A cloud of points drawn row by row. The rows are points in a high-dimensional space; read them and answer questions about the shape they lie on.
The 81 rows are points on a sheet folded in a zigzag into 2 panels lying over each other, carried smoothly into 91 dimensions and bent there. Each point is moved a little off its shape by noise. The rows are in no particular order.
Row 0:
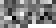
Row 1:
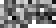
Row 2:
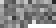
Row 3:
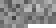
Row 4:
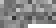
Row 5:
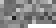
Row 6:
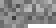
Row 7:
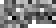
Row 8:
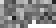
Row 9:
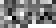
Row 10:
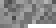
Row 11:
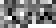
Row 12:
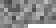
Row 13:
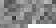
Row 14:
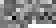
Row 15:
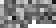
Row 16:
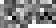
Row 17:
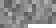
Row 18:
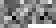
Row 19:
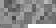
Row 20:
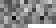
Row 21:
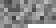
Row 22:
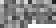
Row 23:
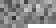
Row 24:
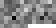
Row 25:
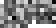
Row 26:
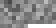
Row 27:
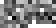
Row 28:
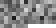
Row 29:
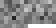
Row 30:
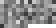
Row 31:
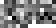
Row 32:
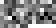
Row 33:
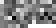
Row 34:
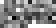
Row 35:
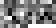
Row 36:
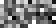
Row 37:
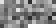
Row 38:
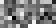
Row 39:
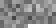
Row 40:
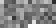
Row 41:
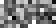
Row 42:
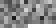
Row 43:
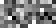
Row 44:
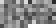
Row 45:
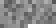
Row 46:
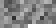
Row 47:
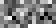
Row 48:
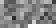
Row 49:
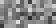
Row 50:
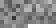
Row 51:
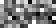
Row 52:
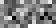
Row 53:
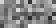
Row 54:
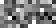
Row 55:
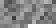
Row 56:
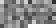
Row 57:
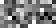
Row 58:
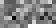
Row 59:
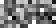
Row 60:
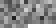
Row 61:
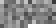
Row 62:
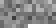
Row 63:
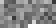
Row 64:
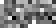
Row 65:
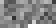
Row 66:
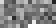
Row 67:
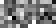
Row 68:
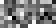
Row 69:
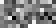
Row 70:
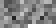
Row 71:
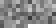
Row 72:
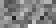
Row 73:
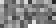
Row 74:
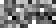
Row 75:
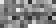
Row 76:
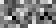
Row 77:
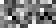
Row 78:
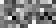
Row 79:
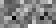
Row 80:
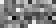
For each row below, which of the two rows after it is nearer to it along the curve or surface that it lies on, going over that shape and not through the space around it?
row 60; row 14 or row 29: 29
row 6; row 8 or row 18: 18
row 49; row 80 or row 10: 80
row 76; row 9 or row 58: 58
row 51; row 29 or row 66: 66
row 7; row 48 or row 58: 58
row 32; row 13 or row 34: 34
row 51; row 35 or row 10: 35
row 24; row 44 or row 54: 54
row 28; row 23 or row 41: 23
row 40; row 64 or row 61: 61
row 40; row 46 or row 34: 46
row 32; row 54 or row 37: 54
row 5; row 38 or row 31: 31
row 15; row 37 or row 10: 10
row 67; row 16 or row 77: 77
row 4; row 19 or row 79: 79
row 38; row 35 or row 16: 35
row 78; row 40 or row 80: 80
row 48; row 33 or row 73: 73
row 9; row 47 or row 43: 43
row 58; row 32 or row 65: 32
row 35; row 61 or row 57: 57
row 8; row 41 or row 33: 41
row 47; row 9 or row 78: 78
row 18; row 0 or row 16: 16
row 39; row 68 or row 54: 54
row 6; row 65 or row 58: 58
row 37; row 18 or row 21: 18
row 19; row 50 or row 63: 63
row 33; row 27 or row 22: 27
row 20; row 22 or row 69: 69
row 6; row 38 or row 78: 78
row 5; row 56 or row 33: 33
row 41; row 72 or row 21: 72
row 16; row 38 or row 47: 47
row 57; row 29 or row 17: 29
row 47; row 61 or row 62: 62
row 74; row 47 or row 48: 47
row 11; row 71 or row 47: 47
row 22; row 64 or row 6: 64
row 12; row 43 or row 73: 73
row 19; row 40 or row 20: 40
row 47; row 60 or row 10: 60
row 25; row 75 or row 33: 33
